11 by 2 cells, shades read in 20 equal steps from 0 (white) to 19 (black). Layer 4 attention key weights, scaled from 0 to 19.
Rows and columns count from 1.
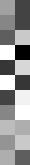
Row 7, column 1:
14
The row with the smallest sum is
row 8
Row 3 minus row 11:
6 -8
